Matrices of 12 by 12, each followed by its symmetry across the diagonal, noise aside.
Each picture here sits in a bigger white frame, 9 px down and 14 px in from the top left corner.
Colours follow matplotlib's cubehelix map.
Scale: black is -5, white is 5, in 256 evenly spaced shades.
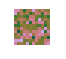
neither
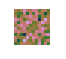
symmetric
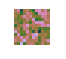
neither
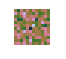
antisymmetric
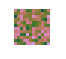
neither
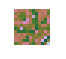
symmetric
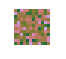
antisymmetric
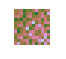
symmetric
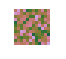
symmetric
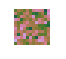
neither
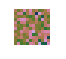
neither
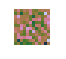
antisymmetric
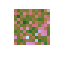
neither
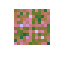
symmetric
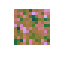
antisymmetric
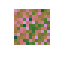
symmetric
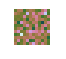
neither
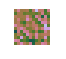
antisymmetric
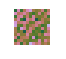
symmetric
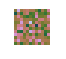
antisymmetric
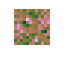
antisymmetric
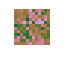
antisymmetric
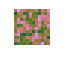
antisymmetric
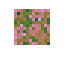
symmetric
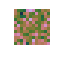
neither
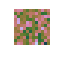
neither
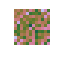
symmetric
